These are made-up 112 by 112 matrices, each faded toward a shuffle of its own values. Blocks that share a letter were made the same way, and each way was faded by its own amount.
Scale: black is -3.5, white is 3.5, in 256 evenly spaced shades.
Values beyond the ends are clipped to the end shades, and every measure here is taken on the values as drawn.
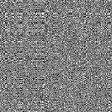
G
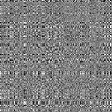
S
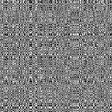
S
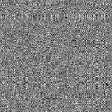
G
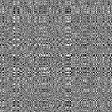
S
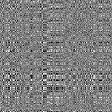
S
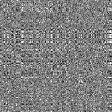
G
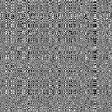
S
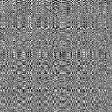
S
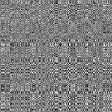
S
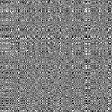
S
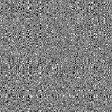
G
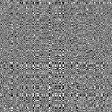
S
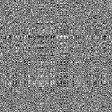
G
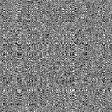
G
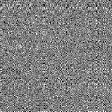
G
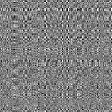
S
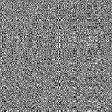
G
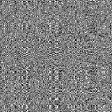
G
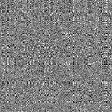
G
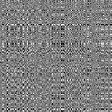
S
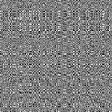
S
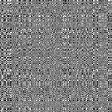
S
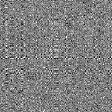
G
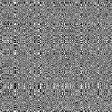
S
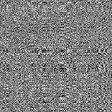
G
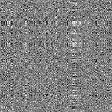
G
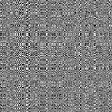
S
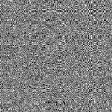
G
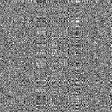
G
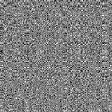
G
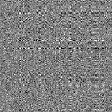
G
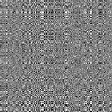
S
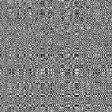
S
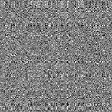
G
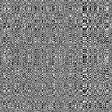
S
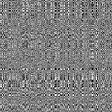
S
